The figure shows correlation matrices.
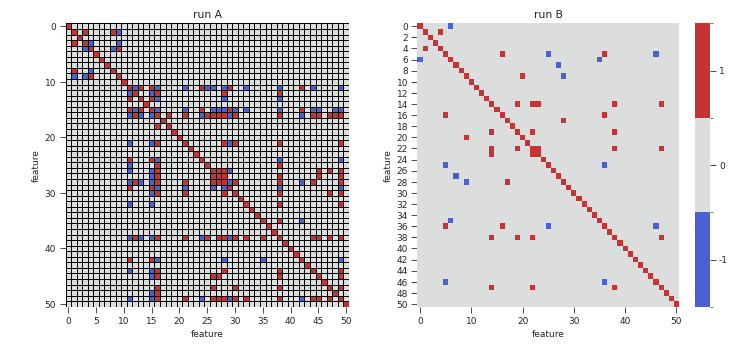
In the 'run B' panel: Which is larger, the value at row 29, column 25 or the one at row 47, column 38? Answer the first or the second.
the second
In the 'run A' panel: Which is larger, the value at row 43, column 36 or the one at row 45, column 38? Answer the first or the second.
the second
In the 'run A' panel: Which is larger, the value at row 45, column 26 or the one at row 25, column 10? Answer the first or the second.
the first
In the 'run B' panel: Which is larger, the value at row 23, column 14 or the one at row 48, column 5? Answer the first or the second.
the first
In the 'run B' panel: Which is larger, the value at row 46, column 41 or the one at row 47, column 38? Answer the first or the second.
the second
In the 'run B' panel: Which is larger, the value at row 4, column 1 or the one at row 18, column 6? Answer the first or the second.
the first
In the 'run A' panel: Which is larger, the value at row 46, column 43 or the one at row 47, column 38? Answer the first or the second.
the second
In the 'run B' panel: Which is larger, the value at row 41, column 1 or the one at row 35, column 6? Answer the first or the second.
the first
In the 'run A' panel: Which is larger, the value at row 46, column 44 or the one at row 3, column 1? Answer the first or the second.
the second
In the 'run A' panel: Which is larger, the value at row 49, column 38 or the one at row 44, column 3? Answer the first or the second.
the first
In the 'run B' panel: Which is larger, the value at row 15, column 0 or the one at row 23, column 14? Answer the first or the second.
the second
